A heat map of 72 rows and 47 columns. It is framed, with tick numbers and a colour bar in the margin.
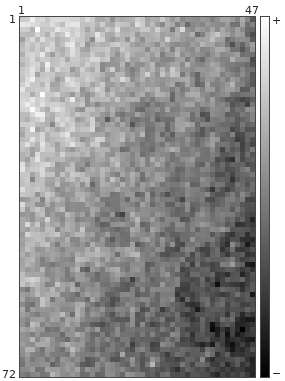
Ninth with the lowest average: bottom right. Mirror symmetry: none. Slope: up to the top left. Histogram: bell-shaped. Ninth with the highest average: top left.
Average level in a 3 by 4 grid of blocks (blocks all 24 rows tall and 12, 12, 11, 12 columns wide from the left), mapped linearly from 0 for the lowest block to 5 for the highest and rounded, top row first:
5432
4321
3210
